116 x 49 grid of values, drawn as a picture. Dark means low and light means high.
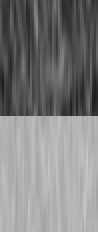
It is made of 2 by 1 panels. Panel 1,1: low, streaked downward. Panel 2,1: high, streaked downward, faint in contrast.
